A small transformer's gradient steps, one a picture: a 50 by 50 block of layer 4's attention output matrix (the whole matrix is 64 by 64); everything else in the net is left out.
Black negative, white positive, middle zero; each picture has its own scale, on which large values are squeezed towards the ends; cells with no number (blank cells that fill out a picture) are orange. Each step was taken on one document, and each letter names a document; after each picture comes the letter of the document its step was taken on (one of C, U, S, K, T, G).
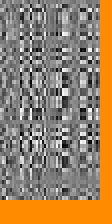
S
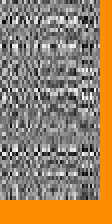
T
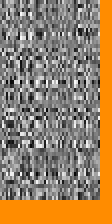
S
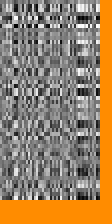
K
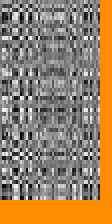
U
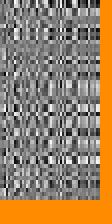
S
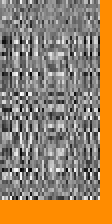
U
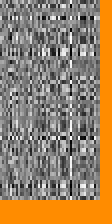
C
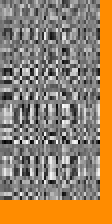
S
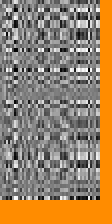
K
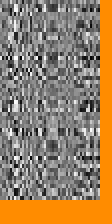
T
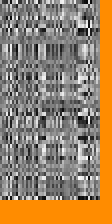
K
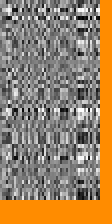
K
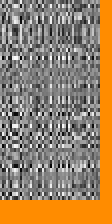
C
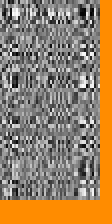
C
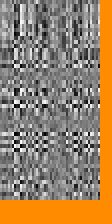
U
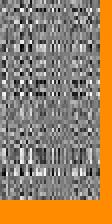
U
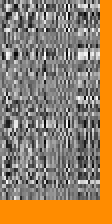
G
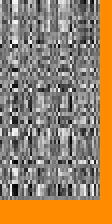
C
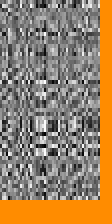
U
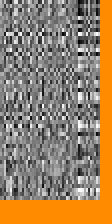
T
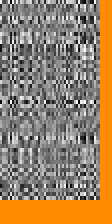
C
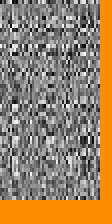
C
